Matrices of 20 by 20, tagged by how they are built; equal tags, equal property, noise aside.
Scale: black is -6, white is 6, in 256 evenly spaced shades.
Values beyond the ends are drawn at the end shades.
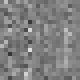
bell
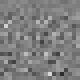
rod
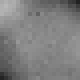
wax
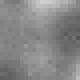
wax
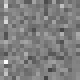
bell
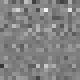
rod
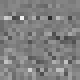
rod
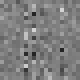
bell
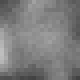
wax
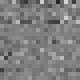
rod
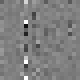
bell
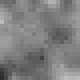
wax
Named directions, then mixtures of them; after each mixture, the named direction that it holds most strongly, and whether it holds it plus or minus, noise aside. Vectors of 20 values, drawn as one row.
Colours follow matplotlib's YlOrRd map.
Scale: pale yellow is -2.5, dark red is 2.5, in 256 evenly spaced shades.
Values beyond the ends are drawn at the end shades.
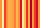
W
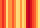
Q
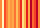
W, plus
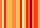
W, plus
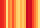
Q, plus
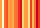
W, plus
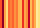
W, minus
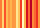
W, plus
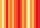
Q, minus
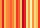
W, minus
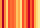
Q, plus
